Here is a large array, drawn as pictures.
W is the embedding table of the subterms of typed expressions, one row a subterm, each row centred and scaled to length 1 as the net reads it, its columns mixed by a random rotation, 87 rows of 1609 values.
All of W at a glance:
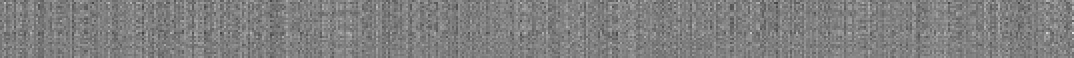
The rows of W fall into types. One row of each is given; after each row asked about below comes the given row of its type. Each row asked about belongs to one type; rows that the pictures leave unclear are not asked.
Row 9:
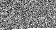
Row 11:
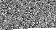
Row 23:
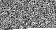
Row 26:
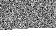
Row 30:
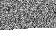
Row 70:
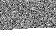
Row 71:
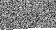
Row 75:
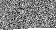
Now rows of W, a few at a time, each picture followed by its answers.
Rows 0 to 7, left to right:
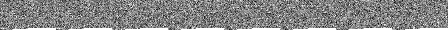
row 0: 9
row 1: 9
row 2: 71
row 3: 70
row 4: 26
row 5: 26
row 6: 70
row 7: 75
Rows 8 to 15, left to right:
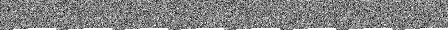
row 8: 30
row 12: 9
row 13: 70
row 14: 70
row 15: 71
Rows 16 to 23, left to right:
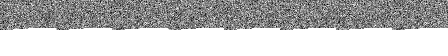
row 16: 26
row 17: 70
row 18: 23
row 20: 26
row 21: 30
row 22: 71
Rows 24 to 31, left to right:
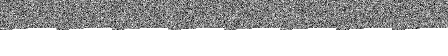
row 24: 9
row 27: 75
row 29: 9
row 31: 30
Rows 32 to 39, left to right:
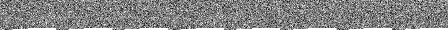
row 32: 11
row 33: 70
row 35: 11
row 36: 26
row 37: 75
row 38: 70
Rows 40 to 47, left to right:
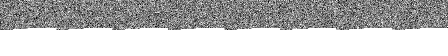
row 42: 26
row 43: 23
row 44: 70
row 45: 26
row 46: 75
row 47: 75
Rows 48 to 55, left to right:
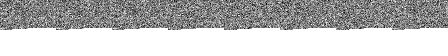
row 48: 9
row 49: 9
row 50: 9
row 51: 11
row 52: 30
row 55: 9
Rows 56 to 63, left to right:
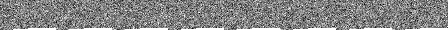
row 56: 30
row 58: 11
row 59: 30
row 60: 23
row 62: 30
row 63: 75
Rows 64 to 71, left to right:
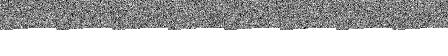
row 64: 11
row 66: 71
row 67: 26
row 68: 70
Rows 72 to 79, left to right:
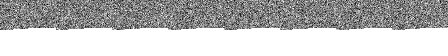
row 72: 30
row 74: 11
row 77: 9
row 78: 75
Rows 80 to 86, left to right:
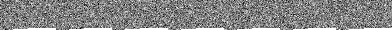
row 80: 26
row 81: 30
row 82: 70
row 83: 75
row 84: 75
